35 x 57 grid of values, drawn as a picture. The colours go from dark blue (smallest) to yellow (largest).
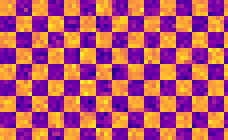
No overall slope runs across the table. The values fall into two levels. Overall the values sit about 50% of the way up the scale. The field is checkered.
